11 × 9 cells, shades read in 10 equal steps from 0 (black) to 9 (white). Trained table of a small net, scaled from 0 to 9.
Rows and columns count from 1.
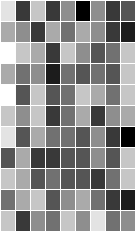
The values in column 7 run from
2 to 8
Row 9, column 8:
4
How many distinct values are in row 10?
7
